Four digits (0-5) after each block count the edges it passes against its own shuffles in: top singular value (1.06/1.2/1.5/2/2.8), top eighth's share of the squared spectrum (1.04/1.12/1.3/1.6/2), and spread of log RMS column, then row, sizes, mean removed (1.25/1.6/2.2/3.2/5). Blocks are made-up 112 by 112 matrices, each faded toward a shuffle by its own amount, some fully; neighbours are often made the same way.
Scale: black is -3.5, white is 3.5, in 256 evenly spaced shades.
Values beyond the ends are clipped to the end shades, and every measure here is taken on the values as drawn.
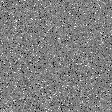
0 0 0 0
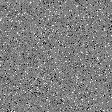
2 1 0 0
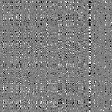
5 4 4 3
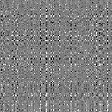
5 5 4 3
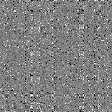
4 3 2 2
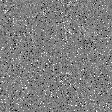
3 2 1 0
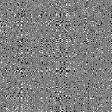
5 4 3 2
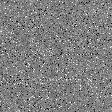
1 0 0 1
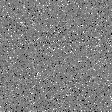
0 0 0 0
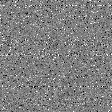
2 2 0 2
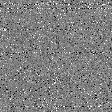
2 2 0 2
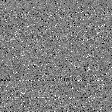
2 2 0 2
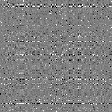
5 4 3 3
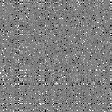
5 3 2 2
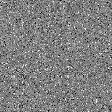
3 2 1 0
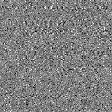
4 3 2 2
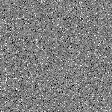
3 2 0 0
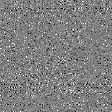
4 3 1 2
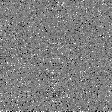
3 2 0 2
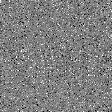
3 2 1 2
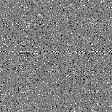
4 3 0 2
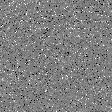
2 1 0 0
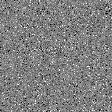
3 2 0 1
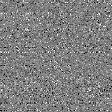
4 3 2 2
